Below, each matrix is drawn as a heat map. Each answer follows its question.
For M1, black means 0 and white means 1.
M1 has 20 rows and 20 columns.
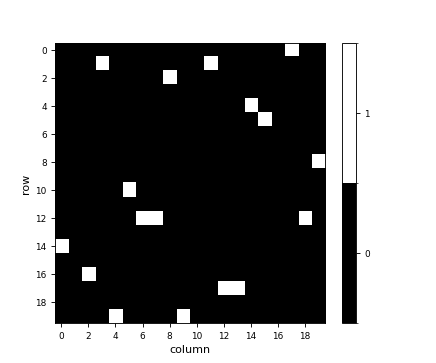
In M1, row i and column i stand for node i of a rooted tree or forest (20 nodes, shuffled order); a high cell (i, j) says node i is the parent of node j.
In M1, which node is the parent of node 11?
1
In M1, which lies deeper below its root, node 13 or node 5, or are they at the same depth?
node 13
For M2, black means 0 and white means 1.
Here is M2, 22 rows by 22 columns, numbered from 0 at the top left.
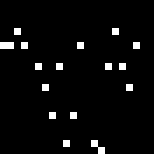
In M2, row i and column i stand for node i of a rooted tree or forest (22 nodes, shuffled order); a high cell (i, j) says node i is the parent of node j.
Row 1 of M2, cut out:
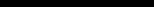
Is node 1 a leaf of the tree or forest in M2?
yes
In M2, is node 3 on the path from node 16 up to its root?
no
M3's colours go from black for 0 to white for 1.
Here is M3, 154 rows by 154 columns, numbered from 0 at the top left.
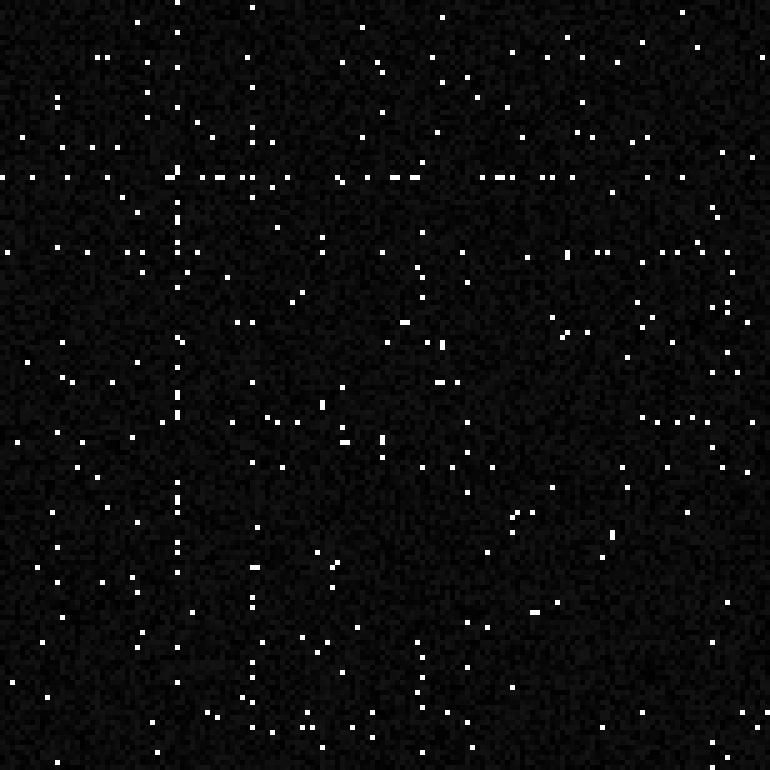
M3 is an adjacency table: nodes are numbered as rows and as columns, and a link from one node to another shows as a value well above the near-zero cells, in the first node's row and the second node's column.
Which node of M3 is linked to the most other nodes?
node 35
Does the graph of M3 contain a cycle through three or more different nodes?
no
